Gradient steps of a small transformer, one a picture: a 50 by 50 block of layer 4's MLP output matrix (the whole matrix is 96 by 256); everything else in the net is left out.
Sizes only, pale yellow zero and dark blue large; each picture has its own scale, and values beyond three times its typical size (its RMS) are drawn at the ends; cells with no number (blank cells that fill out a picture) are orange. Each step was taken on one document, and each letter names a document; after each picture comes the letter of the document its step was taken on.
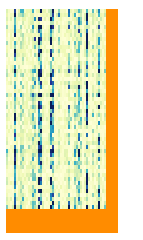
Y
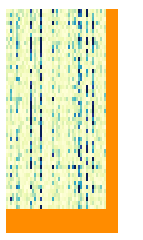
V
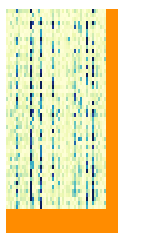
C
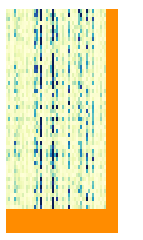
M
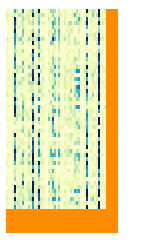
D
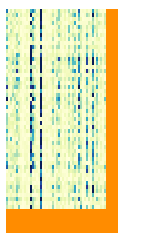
V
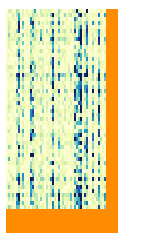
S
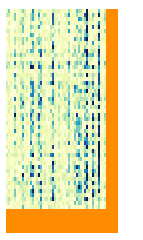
Y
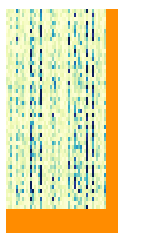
C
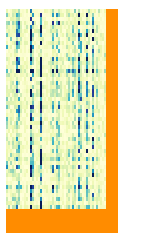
V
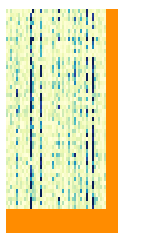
V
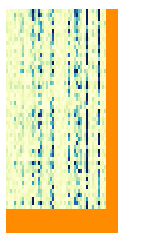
Y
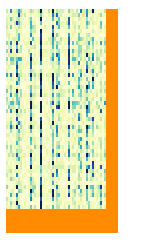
V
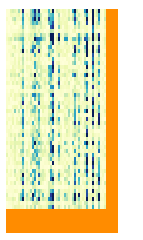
Y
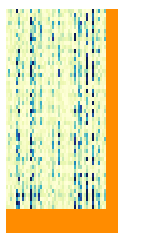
S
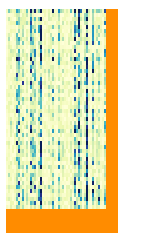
S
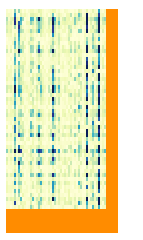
D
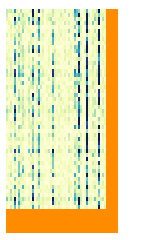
D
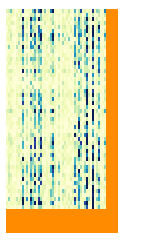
S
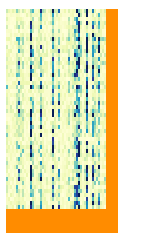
S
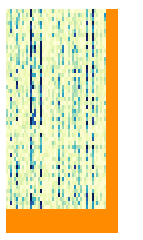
C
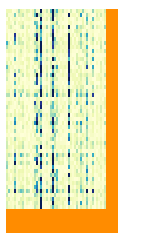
M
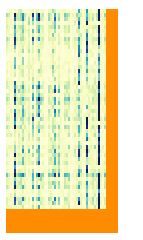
D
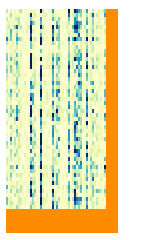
V
